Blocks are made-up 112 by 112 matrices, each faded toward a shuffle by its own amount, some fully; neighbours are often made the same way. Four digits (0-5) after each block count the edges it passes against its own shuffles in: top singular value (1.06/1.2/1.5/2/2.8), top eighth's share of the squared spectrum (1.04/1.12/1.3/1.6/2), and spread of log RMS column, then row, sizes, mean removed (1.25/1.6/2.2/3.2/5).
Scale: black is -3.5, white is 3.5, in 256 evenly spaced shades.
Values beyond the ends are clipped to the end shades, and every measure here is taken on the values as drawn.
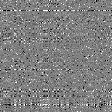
5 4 2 3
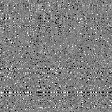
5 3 1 3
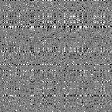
5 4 3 4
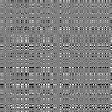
5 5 4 5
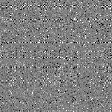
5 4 2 3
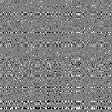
5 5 3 4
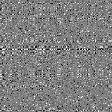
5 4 2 3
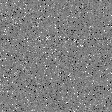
2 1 0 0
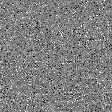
3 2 0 1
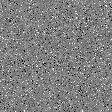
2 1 0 0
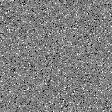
3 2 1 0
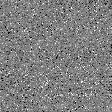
3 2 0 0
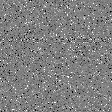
3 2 0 1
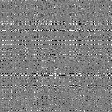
5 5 3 4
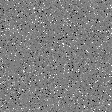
0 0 0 0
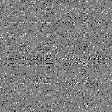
4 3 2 3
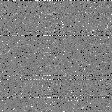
4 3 1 2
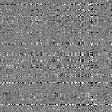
5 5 3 4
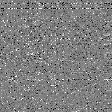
4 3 1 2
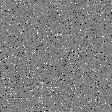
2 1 0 0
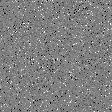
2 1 0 0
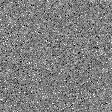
0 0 0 0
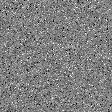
0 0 0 0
